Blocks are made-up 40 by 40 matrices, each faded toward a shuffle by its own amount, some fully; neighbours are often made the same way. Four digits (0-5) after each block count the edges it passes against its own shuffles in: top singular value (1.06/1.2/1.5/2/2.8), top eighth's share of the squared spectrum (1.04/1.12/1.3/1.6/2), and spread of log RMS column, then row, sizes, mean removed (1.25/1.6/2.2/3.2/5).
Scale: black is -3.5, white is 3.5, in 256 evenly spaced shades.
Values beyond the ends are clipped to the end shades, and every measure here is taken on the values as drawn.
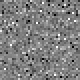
0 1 0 1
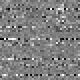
2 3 0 3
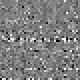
2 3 0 3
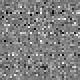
1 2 1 2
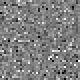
1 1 0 1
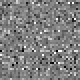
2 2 0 2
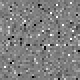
1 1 0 0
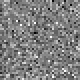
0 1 0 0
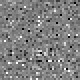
2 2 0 1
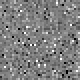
0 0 0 0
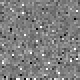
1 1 0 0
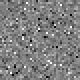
0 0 0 0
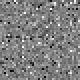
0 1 0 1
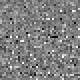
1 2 0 2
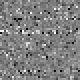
2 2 0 2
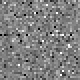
1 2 0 0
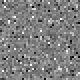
0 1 0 1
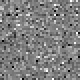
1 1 1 1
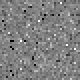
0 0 0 0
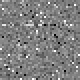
1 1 0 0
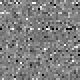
2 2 0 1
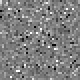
1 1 0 0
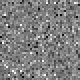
1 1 0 1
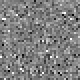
0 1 0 1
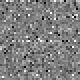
1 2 0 1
